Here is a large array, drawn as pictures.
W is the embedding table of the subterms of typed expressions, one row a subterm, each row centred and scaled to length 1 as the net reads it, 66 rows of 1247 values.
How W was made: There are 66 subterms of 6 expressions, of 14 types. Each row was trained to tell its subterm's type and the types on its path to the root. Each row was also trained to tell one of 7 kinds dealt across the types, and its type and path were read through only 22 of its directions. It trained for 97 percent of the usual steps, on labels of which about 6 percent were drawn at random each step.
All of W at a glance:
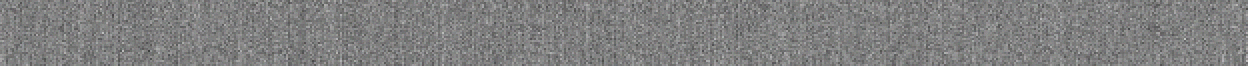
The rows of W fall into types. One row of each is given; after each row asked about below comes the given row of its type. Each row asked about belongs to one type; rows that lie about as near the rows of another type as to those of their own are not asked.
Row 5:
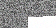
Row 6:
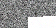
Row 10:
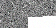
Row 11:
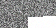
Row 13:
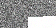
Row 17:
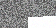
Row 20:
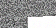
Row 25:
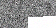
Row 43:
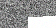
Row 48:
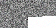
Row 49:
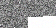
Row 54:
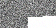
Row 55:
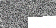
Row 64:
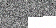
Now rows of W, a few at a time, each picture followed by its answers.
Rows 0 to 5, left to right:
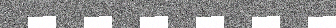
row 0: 20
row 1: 25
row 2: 13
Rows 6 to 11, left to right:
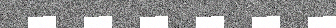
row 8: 55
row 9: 13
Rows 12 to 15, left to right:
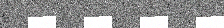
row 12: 17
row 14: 20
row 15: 49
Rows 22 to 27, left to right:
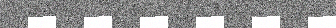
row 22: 54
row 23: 43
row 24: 20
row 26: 17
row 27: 55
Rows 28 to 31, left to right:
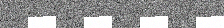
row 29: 48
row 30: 5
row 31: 55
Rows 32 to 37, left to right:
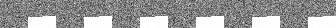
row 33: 25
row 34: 54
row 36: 43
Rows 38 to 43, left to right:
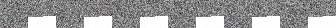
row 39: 13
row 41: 49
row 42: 11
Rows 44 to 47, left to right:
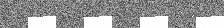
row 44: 17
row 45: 11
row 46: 49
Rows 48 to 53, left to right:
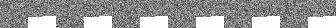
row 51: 10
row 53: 17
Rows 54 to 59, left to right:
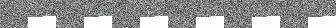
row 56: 54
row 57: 43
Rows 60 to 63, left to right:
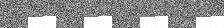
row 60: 49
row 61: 48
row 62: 20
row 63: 64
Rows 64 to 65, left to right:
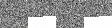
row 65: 25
